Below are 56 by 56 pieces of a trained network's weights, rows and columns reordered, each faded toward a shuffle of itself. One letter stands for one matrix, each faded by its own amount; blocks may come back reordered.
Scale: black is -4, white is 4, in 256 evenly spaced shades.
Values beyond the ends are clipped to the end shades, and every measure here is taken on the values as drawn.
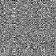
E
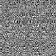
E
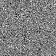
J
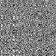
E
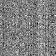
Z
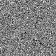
J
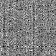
Z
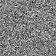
J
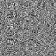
E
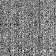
Z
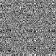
E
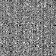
Z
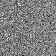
J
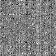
Z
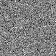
J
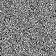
J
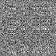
E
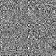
E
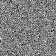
J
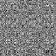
E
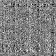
Z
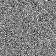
J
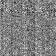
Z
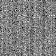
Z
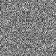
E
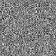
E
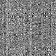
Z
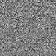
E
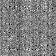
Z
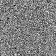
J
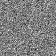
J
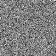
J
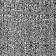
Z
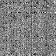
Z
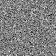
J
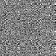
E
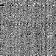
Z
